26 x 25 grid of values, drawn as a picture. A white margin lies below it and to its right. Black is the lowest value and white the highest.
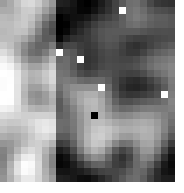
Ninth with the highest average: middle left. Seam: vertical, 30% of the way across, the left part higher. Stripes: none. Ninth with the lowest average: top middle. Lone odd cells: 6, 5 higher and 1 lower than their neighbours.
